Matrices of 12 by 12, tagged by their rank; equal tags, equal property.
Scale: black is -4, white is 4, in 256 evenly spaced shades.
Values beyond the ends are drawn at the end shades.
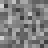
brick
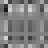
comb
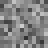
brick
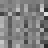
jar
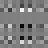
comb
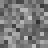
brick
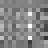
jar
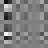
comb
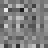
jar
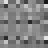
jar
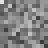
brick
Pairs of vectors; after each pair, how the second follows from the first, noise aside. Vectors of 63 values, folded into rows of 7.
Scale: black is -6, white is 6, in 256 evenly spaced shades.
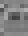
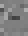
partly zeroed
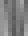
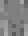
partly zeroed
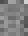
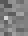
wrapped around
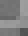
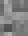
wrapped around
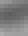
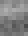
wrapped around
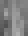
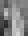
scaled up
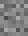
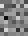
scaled up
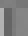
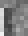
scaled up
